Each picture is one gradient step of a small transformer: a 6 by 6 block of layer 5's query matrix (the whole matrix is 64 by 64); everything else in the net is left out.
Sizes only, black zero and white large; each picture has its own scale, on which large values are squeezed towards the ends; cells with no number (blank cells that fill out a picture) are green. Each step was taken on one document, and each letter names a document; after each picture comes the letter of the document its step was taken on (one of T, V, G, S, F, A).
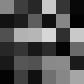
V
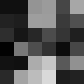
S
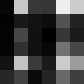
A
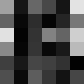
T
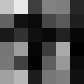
A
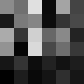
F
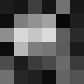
F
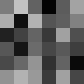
V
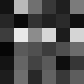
T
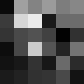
F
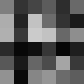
V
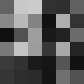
F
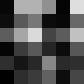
T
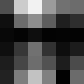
S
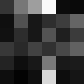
S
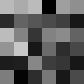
V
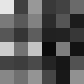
S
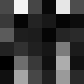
A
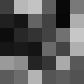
V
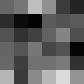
A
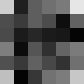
S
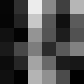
S
